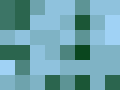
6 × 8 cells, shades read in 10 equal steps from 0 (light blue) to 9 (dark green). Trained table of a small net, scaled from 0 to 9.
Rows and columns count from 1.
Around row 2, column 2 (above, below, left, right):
7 1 6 1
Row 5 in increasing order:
0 1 1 2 2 2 2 5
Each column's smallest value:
0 1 1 1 1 2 1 0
